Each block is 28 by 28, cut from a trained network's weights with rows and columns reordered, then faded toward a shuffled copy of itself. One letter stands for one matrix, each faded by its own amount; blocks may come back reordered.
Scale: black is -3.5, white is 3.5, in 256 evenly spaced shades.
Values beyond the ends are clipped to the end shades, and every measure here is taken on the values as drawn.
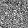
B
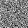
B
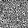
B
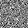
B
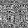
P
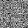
P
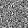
P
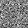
B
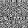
P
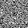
P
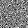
B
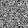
P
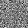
B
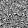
B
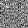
P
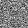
B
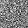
P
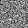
B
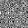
P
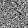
B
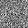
B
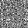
P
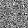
B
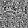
P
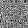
P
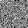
B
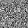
P
